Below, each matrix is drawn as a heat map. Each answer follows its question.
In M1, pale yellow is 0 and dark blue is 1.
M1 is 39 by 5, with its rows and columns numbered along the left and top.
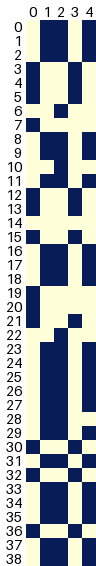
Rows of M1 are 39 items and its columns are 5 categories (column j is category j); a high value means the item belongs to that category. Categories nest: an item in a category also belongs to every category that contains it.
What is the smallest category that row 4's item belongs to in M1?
3
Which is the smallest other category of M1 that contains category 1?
2
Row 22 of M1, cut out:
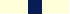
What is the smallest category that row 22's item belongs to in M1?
2
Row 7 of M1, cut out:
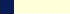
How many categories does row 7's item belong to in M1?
1
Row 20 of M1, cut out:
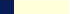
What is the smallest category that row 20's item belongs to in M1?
0
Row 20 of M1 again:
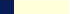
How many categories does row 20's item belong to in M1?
1
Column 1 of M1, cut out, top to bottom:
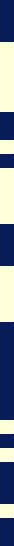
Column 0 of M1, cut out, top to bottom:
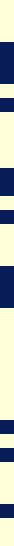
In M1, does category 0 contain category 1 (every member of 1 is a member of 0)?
no
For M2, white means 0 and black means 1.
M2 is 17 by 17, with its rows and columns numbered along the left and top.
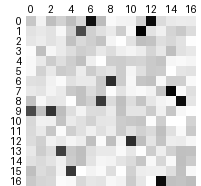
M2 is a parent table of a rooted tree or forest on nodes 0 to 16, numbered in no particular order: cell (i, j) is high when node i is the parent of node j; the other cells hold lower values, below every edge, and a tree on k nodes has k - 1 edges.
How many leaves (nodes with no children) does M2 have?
7
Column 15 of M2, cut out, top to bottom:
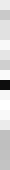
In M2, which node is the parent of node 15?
8
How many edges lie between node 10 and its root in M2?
3
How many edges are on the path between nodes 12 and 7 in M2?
4
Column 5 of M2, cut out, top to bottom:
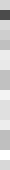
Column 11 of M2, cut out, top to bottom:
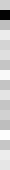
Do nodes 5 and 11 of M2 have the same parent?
yes
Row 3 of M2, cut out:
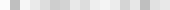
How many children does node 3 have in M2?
0
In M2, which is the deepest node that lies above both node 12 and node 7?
0
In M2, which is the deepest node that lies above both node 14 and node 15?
8
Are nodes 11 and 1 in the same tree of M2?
yes
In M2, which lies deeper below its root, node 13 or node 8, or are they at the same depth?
node 8
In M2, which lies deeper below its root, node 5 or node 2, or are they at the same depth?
the same depth
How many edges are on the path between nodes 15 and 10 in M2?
5
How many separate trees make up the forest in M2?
3
